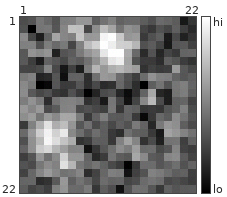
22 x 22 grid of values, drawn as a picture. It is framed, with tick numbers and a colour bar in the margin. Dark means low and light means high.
Bumps: two. Odd rows or columns: none. Grain: blotchy. Ninth with the highest average: top middle.
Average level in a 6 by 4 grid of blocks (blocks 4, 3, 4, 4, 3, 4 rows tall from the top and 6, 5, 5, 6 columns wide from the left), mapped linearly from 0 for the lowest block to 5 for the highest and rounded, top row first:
2 5 4 0
1 3 5 0
1 0 0 2
5 2 1 2
5 1 3 1
2 2 1 1
